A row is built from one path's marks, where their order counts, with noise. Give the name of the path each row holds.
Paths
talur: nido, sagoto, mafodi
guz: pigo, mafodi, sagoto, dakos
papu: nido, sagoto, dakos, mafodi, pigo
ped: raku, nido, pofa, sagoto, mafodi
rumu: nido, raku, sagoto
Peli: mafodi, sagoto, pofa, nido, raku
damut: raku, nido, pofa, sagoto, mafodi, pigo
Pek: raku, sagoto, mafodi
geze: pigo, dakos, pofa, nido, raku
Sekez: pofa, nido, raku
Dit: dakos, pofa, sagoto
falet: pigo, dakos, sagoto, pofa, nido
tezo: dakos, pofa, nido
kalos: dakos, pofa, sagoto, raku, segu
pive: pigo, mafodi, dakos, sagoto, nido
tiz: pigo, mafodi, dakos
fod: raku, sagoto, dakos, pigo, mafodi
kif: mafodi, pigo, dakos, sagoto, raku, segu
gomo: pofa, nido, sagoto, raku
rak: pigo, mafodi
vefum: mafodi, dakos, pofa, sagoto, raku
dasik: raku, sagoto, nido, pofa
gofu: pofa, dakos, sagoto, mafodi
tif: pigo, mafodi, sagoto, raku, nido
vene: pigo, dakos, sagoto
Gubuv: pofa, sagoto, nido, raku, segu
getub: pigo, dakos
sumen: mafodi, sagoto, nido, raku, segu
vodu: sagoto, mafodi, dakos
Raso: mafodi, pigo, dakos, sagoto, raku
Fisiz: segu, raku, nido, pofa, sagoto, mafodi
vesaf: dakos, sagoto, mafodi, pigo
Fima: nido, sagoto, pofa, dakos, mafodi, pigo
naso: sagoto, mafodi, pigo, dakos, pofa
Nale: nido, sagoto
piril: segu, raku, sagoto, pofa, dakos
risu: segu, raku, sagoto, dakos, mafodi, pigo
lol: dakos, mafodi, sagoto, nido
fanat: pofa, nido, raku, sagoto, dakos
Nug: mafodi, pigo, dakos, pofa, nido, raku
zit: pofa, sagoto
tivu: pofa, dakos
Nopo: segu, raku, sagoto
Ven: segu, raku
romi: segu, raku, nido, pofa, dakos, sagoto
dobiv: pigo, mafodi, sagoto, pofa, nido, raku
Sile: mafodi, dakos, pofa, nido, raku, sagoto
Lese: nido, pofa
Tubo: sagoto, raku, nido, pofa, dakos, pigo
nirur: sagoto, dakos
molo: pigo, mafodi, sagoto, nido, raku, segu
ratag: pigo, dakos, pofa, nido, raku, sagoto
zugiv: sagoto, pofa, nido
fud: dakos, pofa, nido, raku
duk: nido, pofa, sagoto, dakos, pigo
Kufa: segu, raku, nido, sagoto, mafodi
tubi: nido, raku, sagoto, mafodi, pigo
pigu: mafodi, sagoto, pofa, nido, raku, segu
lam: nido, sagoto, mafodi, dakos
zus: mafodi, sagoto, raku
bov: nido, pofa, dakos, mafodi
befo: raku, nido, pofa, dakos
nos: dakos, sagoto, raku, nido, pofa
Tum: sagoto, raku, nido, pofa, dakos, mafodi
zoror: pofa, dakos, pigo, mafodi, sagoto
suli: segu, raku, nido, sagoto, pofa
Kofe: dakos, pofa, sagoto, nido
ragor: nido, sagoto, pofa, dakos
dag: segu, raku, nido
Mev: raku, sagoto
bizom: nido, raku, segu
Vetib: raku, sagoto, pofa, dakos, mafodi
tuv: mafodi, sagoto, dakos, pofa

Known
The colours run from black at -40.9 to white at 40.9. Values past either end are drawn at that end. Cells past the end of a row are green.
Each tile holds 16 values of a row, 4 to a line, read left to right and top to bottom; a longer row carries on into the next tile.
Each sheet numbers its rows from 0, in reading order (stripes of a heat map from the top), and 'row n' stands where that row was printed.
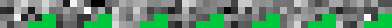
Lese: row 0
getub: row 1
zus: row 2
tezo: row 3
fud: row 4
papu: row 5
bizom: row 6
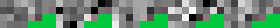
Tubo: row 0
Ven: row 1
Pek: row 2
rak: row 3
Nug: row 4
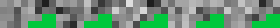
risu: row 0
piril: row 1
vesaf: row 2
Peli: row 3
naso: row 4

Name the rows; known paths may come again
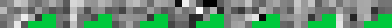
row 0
lam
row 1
bov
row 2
ragor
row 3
getub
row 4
Nale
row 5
gofu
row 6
Pek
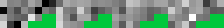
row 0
Ven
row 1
zus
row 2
Sile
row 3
vodu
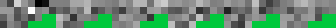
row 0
vene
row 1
Vetib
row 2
zugiv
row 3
Fisiz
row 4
piril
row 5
Tum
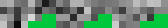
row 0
Nopo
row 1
nos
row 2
ped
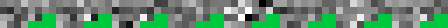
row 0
dasik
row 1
rumu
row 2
dag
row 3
Tubo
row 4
rak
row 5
romi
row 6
lol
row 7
Kufa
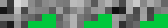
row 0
tezo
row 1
Fima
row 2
befo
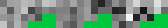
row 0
Peli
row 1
risu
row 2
Lese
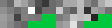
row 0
fod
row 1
talur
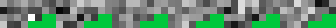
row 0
bizom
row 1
Sekez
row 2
duk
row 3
papu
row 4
tivu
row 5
vesaf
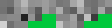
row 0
damut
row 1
tubi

